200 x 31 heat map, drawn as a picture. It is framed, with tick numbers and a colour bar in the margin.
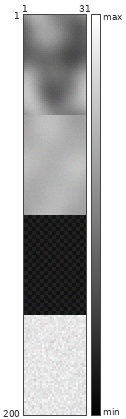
It is made of 4 by 1 panels. Panel 1,1: middling, smooth, strong in contrast. Panel 2,1: high, smooth, faint in contrast. Panel 3,1: very low, checkered, faint in contrast. Panel 4,1: very high, fine-grained, faint in contrast.
